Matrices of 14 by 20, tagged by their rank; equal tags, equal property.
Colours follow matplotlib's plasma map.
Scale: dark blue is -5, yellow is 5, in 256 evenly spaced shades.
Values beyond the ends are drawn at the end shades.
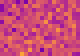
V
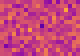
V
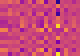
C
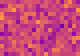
V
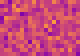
V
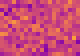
V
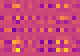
C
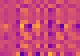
C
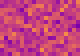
V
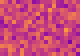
V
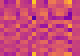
C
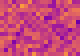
V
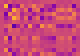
C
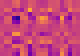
C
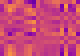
C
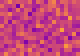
V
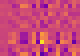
C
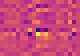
C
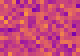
V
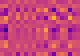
C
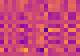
C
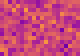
V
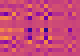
C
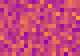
V
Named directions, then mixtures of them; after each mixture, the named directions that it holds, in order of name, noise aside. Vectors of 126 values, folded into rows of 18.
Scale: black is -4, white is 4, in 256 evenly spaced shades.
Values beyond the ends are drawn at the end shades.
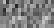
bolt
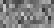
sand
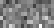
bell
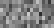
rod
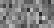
bell, rod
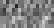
bolt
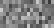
rod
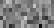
bell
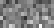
bell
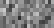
bolt, rod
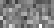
bell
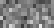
bell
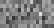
bolt, rod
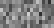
rod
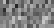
bolt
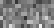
bell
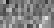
bell, bolt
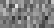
bolt, sand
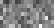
bell, sand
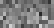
bell, rod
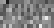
bell, bolt
